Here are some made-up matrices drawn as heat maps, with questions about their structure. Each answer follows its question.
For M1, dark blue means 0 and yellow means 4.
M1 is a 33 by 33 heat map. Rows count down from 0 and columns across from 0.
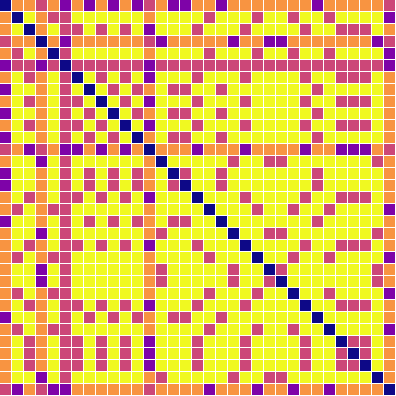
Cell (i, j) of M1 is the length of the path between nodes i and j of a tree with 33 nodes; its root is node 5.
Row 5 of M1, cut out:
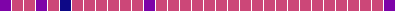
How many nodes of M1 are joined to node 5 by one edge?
4
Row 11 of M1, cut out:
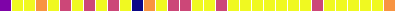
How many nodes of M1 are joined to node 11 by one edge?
1
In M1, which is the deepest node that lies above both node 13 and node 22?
3
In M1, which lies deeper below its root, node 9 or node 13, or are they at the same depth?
the same depth
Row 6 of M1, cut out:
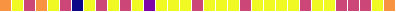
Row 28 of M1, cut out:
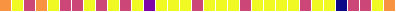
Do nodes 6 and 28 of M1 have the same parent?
yes
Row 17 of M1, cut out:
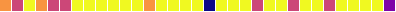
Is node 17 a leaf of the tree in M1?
yes
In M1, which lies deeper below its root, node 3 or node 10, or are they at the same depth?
node 10
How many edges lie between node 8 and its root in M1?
2
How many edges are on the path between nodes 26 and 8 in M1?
4
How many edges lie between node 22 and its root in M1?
2
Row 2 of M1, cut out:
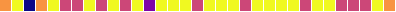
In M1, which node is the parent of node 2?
12
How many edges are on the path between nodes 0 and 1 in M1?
3
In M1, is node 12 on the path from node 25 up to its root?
yes
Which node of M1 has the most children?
12
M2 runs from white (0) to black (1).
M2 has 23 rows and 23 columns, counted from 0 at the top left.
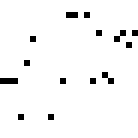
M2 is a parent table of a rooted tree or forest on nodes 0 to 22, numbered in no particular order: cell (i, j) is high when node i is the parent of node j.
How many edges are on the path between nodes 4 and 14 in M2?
4
